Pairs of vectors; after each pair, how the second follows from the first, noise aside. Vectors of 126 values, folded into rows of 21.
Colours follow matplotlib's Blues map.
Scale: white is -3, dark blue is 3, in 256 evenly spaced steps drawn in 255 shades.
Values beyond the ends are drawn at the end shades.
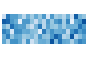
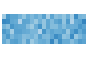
shrunk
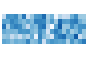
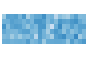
shrunk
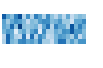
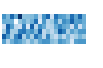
wrapped around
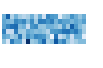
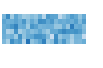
shrunk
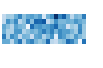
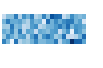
wrapped around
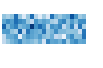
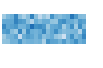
shrunk
